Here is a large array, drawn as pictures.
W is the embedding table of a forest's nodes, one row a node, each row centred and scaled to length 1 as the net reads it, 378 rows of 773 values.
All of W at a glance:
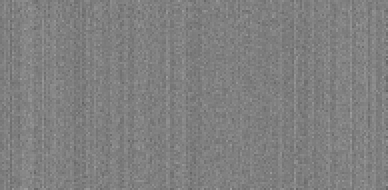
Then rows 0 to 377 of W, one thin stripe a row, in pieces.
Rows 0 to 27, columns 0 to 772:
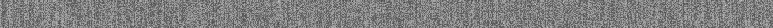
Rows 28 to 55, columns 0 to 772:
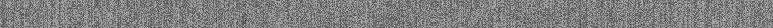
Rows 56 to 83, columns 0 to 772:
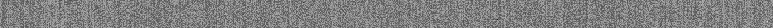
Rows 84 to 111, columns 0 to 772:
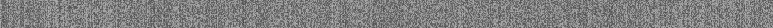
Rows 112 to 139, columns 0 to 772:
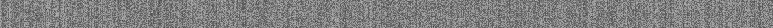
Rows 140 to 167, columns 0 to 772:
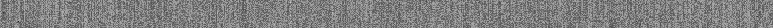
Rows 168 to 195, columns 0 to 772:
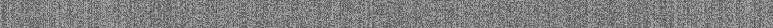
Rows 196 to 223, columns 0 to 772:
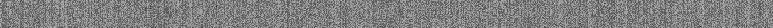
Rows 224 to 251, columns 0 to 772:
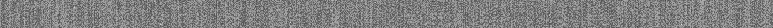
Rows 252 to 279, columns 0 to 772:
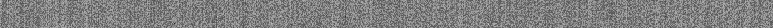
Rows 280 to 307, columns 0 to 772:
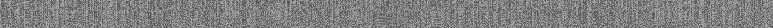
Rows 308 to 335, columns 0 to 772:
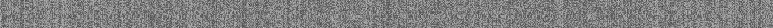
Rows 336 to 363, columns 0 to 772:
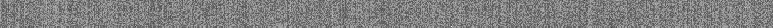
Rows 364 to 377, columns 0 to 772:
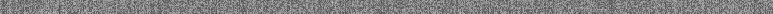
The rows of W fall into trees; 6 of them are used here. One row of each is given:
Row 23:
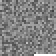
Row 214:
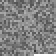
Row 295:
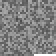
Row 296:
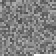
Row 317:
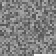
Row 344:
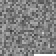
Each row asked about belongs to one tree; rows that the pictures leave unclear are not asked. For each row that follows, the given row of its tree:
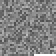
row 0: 344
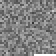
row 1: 344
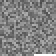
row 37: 317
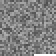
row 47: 344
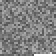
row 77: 23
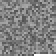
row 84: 23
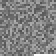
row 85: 296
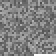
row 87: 295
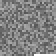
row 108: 296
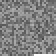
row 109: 317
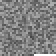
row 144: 23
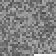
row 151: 214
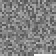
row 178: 317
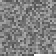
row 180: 23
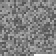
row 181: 295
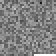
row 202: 344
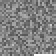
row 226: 317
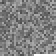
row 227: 296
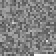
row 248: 295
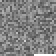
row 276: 295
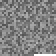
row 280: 317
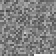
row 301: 344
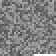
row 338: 296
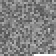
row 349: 296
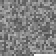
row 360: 295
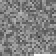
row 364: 317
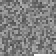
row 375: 23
